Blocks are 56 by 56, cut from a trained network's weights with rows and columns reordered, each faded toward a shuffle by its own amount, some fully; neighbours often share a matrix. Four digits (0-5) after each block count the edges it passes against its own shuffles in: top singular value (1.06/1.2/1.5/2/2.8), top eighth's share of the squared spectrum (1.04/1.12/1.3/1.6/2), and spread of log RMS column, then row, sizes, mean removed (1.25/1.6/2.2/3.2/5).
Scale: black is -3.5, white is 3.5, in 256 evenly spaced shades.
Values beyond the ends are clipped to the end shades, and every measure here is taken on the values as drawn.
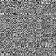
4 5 2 3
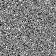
0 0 0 0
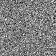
0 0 0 0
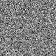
2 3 0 1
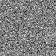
2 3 0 0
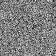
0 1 0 0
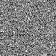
2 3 0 1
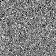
2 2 0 0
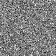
0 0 0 0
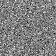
0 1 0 0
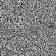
3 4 2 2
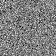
0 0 0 0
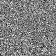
0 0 0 0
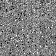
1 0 0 0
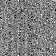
2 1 0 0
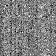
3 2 0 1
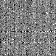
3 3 0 2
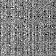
4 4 1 2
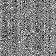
3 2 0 1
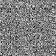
3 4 2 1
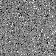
0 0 0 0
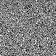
0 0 0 0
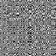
3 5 3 3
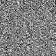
2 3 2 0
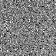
2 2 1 1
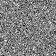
1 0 0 0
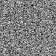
2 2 0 1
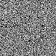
2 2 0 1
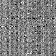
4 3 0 2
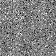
1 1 0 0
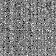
3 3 0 1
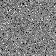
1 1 0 0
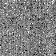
2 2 0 1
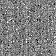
2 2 0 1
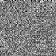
3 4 1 2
